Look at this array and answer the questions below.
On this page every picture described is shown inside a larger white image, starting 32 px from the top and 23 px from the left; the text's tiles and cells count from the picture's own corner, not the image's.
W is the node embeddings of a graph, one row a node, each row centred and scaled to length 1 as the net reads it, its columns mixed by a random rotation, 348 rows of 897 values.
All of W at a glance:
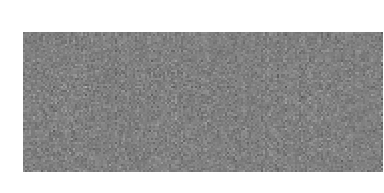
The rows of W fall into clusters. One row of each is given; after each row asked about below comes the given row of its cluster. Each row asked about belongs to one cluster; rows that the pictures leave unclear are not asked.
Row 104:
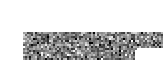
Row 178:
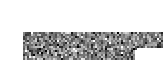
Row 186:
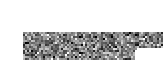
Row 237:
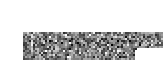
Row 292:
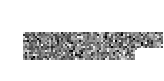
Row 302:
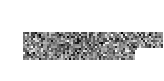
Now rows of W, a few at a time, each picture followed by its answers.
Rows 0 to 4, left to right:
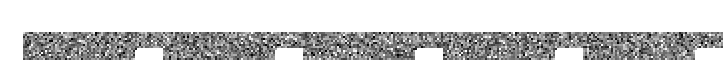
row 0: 237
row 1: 104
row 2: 178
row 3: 237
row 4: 292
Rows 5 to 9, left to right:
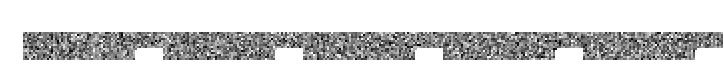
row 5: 292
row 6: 104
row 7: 104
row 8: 237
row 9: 237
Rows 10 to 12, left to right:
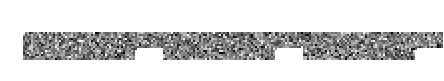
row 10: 237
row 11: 186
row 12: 178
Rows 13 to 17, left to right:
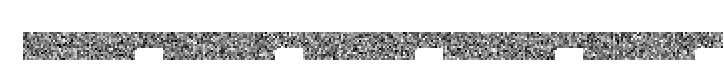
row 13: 178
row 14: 292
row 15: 186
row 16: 178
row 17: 292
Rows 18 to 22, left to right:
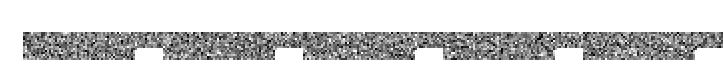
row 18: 178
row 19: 104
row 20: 178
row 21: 292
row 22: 178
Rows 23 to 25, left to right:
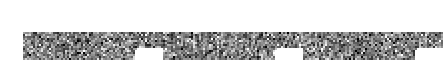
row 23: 302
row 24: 292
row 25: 302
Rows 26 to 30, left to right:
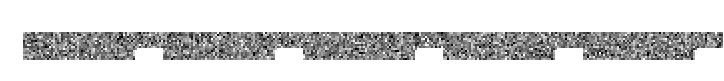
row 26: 292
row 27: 292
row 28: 186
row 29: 178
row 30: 178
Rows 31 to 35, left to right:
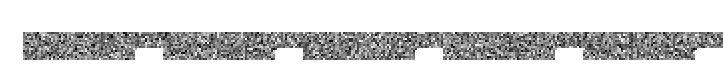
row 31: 186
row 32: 178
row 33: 237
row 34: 104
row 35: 178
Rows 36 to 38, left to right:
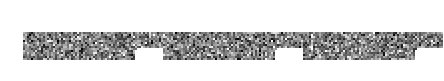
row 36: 292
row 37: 104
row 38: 237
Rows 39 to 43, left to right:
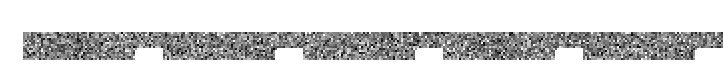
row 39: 302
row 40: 178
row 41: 186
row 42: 302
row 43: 178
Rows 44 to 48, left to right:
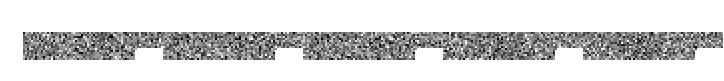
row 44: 186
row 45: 104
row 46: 104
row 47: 302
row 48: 302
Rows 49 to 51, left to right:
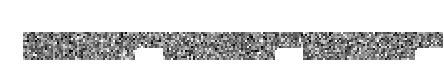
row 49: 292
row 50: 186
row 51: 237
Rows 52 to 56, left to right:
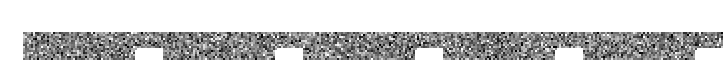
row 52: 104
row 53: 292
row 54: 104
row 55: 302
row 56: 186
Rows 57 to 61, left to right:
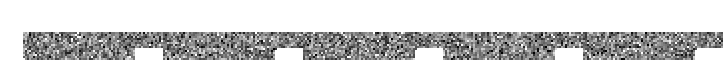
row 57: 292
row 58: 178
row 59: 237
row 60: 292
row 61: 178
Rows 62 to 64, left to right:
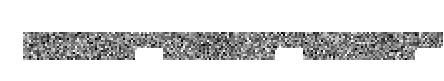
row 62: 104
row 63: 302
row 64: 186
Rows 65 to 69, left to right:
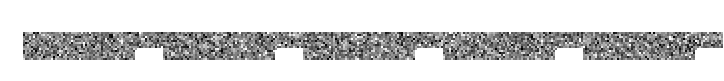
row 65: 186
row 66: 292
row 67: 292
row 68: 186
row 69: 104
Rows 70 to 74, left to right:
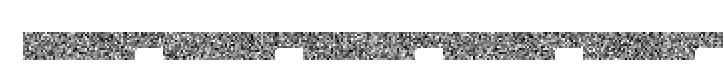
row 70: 186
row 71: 186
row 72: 292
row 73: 186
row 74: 302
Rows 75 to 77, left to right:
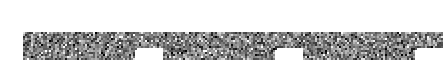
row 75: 237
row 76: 178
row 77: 178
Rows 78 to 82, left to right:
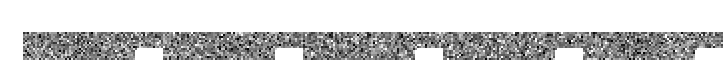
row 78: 302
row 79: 104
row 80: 292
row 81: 237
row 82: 302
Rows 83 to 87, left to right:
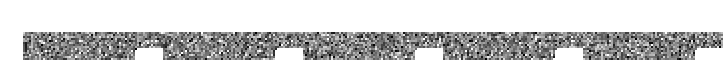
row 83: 237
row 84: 237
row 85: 186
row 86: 237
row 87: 104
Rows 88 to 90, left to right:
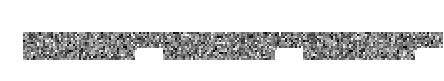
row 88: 292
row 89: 186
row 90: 292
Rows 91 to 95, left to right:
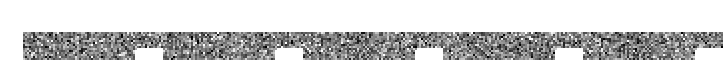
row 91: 292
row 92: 292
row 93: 302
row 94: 104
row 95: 302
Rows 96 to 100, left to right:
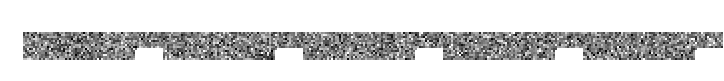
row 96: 302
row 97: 178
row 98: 186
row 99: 237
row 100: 178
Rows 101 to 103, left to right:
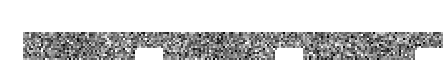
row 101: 302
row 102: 302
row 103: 104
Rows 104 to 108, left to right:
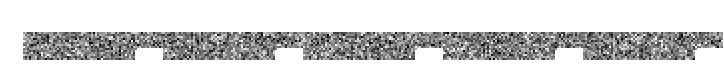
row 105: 292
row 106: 104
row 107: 302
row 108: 292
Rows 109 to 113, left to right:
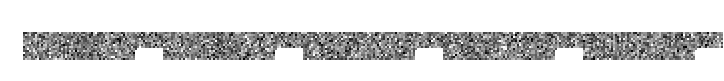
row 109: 302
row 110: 302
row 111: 237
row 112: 237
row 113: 292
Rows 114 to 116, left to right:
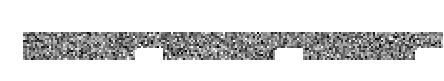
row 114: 292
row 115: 178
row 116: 104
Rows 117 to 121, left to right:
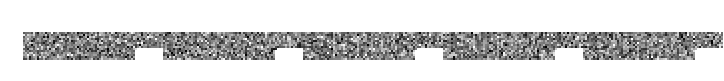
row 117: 104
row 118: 178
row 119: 292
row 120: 292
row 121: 292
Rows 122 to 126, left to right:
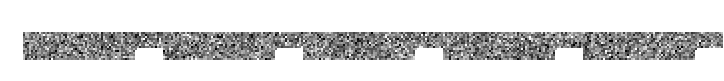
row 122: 186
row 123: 186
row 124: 302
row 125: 104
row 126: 237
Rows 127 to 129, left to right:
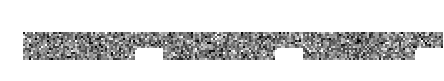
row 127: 104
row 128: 292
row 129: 302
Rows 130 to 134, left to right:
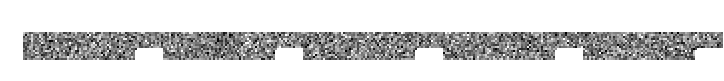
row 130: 237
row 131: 302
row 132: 237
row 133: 186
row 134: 178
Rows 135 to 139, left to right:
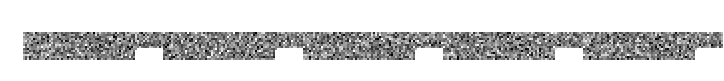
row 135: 104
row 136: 237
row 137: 104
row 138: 104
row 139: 104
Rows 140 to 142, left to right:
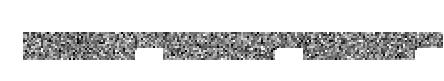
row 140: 302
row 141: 178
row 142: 237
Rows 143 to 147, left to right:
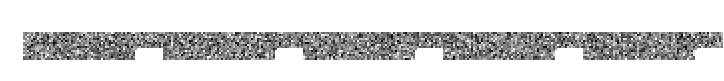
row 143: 104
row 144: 237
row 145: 186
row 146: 292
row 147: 292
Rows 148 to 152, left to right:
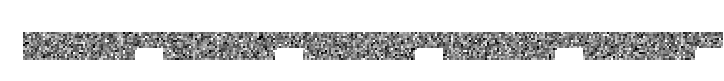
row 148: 186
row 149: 292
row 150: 178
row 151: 237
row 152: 186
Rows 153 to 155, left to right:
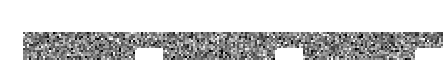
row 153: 104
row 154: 292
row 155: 186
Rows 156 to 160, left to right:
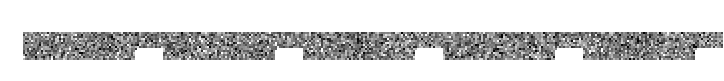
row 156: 186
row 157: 178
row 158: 302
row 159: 186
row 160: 302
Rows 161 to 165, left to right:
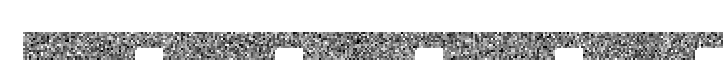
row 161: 104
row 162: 104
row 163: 302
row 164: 292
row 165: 302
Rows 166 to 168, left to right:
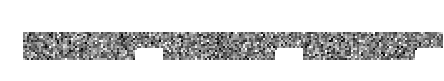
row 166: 292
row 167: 302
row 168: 237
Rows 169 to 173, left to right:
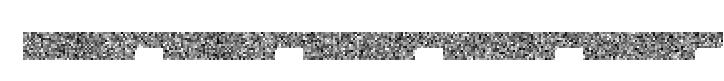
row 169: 302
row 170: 302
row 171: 292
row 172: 186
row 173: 186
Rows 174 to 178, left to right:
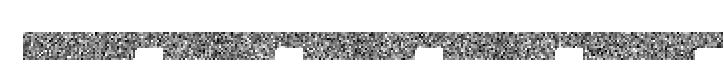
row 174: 237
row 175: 302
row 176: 302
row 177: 302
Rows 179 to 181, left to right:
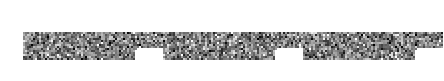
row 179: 104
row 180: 292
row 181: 186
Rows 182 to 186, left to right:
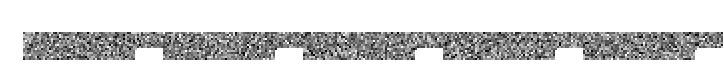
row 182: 104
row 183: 237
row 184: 178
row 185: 237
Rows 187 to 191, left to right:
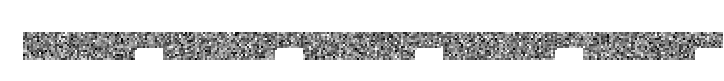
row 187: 178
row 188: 237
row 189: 186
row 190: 237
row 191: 104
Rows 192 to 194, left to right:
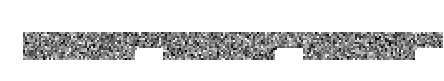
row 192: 186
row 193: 178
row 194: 104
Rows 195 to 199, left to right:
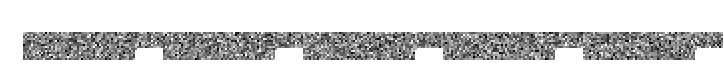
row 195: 237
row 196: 237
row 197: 104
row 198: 186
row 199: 104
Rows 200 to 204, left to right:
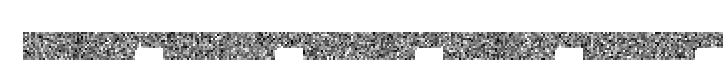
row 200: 302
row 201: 292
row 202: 186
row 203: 302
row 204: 237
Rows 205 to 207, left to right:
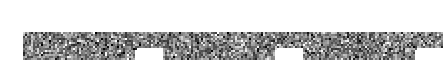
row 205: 237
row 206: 292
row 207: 302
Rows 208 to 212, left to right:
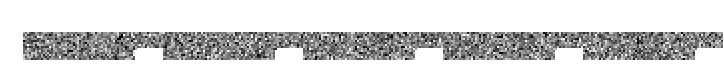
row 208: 292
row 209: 237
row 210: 186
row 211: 186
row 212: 302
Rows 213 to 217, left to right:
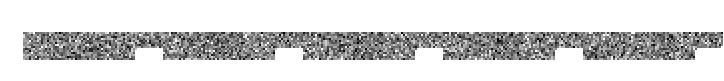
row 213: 104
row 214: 302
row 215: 302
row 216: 302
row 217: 186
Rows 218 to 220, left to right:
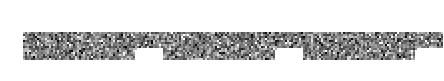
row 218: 292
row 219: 186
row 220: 237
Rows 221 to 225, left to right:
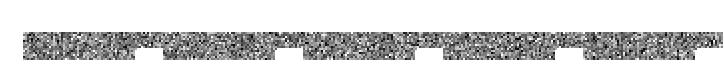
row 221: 292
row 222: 186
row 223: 186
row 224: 104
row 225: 292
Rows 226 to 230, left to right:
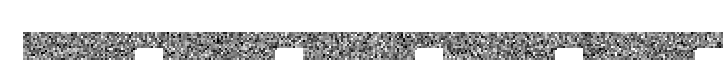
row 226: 178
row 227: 302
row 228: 292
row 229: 178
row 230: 178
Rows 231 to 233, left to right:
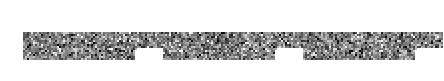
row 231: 178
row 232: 302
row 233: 292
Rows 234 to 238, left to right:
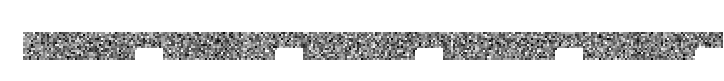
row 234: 104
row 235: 302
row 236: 237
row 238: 302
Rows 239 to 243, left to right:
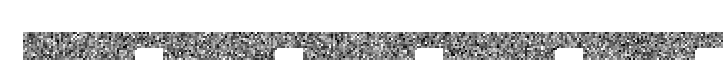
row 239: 292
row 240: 178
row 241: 292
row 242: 178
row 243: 302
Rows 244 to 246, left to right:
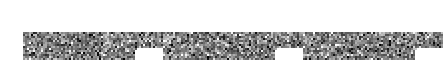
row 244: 302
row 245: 104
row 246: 104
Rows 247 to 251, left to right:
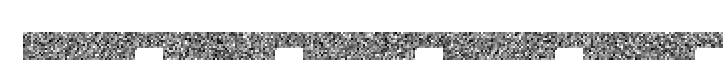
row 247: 237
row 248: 302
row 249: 237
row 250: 237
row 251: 104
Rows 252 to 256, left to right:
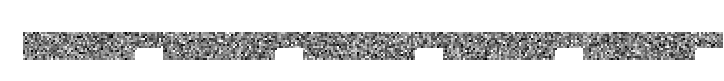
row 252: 186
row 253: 237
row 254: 178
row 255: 237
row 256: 104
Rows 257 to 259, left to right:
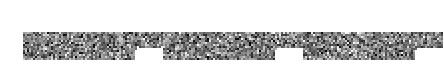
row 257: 186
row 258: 104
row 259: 178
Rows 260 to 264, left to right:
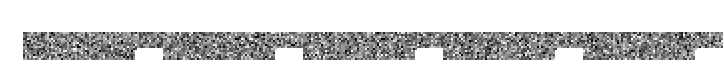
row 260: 178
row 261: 104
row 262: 237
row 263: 237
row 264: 292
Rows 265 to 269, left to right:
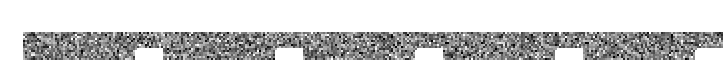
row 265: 292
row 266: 104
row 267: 186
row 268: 186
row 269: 186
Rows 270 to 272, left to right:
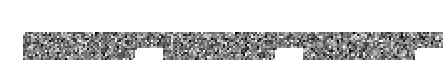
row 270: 237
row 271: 237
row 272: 292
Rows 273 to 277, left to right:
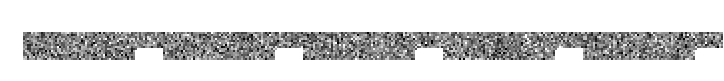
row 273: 178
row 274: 186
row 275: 292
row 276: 302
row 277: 292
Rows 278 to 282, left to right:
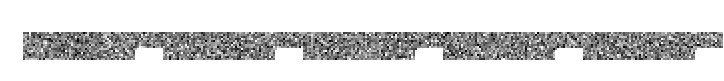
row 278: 302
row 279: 104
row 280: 237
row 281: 178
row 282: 104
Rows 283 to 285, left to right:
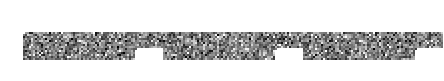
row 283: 237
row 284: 292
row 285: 237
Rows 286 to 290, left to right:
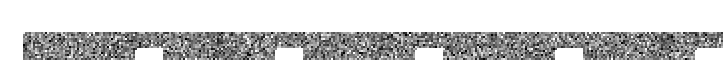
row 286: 237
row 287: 302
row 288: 186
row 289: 178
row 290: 186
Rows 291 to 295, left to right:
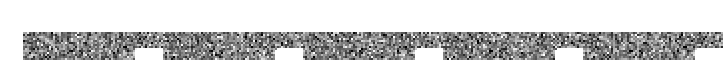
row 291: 292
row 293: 292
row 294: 292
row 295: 292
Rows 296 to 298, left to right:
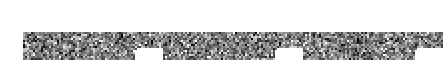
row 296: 292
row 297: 237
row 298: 302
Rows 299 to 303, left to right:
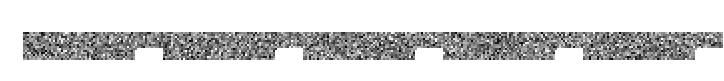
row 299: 178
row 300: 237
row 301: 104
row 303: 104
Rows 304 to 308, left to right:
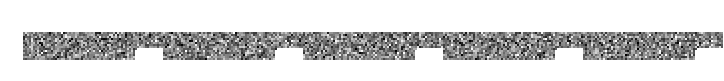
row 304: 237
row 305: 237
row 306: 186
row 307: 237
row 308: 237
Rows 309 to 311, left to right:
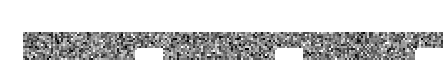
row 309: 292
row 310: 104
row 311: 302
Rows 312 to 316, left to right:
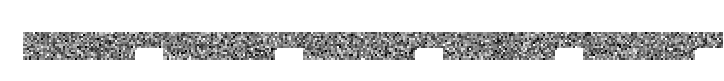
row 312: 104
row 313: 178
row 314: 178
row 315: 302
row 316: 178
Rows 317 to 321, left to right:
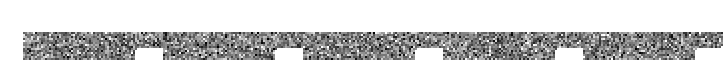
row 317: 104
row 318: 178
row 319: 104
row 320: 302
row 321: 186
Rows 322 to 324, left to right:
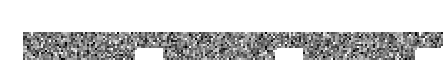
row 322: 178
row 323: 292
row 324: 186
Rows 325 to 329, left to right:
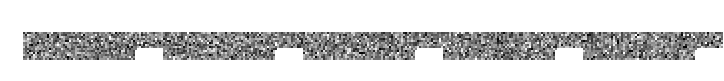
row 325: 104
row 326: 178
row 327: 186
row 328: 302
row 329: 292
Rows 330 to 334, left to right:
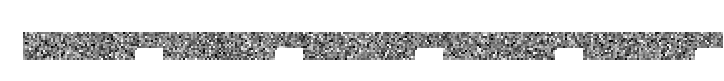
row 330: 186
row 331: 302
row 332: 237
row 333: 178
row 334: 237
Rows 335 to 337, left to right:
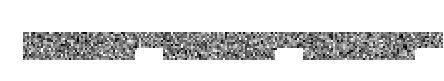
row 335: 302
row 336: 178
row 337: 292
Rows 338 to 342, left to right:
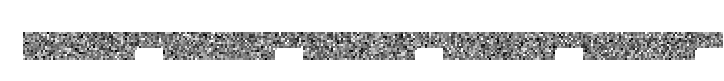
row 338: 186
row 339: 186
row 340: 292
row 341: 302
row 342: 237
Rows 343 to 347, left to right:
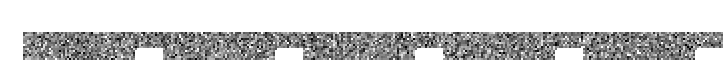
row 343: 302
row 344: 237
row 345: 292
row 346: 186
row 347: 104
